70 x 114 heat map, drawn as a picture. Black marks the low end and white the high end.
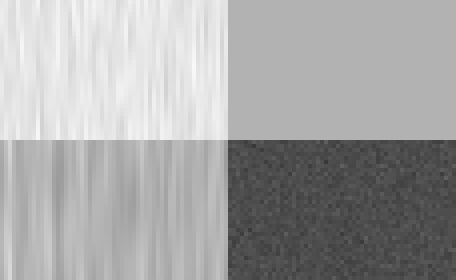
It is made of 2 by 2 panels. Panel 1,1: very high, streaked downward, faint in contrast. Panel 1,2: high, flat. Panel 2,1: high, streaked downward, faint in contrast. Panel 2,2: low, fine-grained, faint in contrast.
